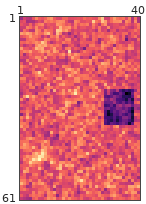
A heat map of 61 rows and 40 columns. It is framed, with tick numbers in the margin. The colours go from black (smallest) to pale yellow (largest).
The middle right is the ninth with the lowest average. There are no regular stripes. In the middle right lies a patch that is lower than the rest. On average the colour sits 60% of the way up the scale. Most values sit high, with a long tail of low ones. The texture is blotchy.
